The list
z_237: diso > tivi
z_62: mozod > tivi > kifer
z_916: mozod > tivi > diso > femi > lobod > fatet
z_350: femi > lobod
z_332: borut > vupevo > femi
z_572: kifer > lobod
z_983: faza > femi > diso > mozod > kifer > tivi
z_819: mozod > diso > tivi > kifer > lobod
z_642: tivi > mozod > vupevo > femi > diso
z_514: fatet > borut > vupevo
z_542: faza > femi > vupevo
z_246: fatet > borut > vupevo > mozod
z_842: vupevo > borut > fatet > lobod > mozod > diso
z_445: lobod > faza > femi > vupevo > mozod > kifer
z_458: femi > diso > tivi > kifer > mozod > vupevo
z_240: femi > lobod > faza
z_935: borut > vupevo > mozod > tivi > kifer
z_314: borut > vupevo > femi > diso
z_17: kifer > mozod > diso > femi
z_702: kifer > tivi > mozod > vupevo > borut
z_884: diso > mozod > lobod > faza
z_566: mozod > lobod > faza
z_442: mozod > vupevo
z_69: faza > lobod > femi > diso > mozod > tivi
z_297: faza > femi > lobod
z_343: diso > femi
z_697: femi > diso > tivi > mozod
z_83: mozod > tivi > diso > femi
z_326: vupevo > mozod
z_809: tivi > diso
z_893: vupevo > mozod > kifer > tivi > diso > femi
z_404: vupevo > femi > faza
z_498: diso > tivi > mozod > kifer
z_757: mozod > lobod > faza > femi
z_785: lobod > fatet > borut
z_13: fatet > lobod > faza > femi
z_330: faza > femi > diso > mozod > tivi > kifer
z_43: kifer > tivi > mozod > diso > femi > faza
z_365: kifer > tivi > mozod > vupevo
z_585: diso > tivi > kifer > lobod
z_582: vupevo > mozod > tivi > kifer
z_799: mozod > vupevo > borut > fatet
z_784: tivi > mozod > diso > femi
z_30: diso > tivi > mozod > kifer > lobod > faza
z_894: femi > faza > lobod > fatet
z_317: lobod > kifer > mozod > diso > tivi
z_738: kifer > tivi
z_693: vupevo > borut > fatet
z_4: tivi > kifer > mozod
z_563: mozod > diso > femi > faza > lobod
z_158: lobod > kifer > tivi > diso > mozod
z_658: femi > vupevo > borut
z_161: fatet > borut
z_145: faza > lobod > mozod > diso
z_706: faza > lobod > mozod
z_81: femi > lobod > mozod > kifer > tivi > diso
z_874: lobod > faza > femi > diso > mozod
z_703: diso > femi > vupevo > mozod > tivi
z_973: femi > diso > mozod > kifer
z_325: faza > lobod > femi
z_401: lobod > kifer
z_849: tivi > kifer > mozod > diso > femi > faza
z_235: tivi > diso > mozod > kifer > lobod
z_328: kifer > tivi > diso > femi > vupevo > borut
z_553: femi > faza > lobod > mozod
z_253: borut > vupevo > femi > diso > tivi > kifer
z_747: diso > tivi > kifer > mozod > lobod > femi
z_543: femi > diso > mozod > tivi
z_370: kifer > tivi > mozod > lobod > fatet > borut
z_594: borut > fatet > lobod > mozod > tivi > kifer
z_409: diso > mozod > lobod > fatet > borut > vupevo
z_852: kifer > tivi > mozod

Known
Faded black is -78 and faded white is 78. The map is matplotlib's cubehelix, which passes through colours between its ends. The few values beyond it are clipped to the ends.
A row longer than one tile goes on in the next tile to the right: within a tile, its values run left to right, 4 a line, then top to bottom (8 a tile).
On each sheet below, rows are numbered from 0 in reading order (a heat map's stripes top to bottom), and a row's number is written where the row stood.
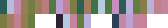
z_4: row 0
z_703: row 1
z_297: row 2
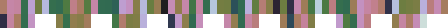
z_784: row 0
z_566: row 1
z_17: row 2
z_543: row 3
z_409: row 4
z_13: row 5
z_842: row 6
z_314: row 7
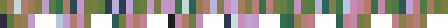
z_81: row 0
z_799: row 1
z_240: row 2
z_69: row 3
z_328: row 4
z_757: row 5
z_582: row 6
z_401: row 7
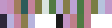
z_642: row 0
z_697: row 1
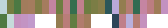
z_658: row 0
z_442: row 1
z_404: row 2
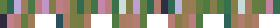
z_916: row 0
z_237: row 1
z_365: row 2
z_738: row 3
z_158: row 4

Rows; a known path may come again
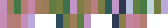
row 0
z_332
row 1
z_884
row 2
z_553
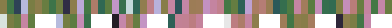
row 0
z_514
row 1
z_785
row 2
z_69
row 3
z_350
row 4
z_246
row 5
z_566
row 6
z_83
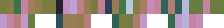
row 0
z_693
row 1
z_819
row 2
z_145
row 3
z_445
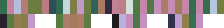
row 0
z_747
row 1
z_365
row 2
z_330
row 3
z_543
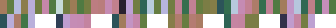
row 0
z_973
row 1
z_542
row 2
z_894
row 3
z_442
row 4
z_582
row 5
z_983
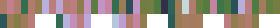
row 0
z_809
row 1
z_253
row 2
z_799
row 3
z_158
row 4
z_401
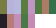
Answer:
z_43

